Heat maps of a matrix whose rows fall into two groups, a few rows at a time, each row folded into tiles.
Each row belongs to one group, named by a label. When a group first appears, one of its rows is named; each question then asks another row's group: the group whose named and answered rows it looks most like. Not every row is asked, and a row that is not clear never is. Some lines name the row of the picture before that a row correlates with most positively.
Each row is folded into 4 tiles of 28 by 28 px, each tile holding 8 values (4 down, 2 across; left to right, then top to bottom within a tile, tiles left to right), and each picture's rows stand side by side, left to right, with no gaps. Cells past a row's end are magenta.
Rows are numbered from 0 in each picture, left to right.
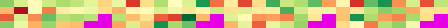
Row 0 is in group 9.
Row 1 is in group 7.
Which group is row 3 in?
7
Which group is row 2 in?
7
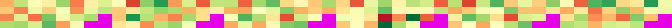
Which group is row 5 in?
7
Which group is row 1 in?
7
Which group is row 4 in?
7
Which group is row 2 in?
7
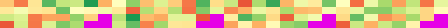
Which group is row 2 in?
7
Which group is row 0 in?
7
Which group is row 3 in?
7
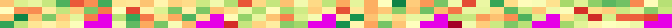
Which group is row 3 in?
9
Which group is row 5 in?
9
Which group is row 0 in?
9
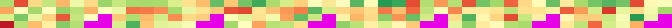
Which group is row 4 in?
7
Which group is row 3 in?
9
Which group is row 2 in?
9
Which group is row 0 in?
7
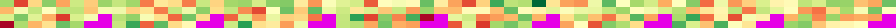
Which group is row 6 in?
9
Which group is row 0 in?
7
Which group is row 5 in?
7
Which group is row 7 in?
9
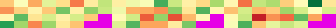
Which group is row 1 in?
9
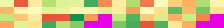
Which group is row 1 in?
9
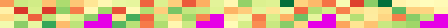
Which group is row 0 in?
9
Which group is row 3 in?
7
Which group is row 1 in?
9
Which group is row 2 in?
9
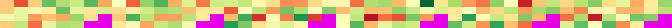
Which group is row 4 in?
9
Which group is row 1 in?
7
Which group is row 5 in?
9
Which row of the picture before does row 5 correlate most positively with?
0
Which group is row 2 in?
9
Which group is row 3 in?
7
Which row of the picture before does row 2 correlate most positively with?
1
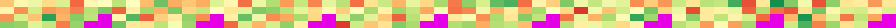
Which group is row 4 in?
9
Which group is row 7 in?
9
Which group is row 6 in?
9
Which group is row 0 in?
9
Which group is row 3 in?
7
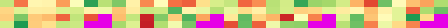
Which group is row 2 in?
7
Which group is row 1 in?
9
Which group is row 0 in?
7
